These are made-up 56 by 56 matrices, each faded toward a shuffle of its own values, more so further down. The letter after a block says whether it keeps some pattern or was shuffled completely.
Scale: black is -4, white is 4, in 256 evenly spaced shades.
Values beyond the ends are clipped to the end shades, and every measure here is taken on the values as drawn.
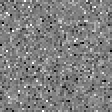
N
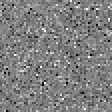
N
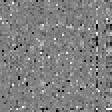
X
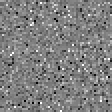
N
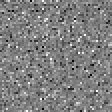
N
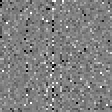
X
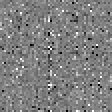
X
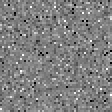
N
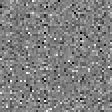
X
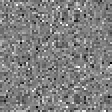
X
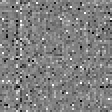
X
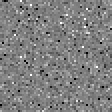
N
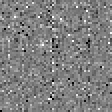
X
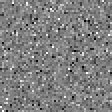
N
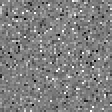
N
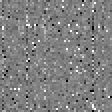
X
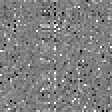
X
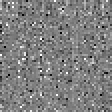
X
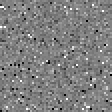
N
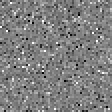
N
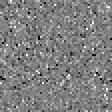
N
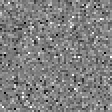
N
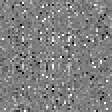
X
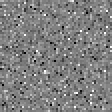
N
